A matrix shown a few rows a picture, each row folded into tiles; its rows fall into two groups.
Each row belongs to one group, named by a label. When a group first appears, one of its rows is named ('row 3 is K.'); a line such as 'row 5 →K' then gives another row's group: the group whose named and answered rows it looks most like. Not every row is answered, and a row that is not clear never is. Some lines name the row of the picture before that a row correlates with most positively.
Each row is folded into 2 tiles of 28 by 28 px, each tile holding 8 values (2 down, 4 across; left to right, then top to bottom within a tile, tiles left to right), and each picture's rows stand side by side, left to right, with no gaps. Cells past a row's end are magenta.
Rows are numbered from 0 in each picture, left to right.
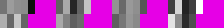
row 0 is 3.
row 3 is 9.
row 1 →9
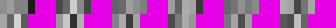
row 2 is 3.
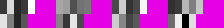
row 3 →3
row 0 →9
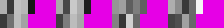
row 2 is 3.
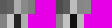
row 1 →3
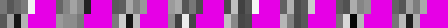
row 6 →3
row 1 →3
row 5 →9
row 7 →3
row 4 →9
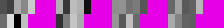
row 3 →9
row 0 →3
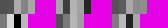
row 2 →3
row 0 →3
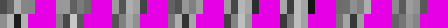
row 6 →3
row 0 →3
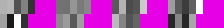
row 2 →9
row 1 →3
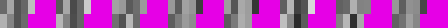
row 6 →3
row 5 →9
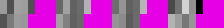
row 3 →3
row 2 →9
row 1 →9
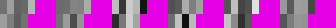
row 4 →9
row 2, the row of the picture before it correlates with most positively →0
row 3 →3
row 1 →3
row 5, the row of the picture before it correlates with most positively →0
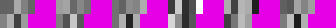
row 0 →3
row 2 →3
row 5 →3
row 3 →9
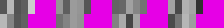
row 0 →9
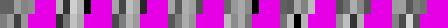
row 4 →3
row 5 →3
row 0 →3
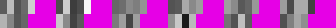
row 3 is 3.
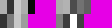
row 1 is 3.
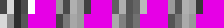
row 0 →9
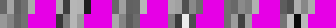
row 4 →3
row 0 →9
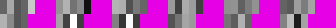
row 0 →9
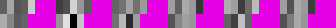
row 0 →9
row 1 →3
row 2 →3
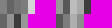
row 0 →3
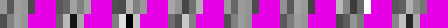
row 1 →3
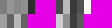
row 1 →9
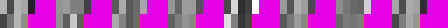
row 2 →9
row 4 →9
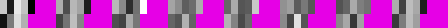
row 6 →3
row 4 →9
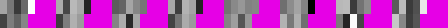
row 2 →3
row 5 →3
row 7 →9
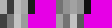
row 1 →3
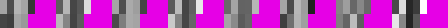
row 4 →9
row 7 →9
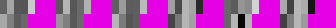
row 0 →9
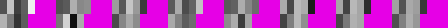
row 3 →9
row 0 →9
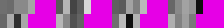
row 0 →3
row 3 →3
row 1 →9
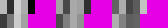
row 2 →9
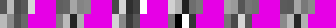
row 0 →9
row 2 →9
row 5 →3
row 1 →3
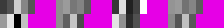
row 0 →3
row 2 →9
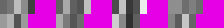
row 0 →3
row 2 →9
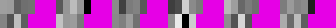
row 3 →3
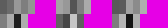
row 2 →3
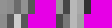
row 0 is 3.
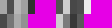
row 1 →9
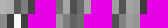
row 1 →9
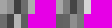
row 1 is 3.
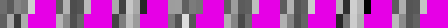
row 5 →9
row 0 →3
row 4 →9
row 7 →9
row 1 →9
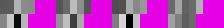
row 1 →3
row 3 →9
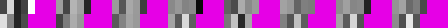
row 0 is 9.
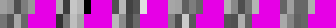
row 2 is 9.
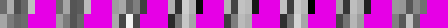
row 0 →9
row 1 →9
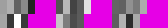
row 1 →9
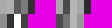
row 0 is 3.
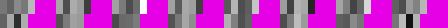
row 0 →3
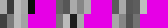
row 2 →9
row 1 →3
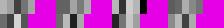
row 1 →3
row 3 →3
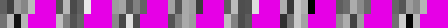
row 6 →3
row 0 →3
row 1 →9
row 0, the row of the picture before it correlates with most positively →1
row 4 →9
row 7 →3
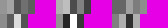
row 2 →3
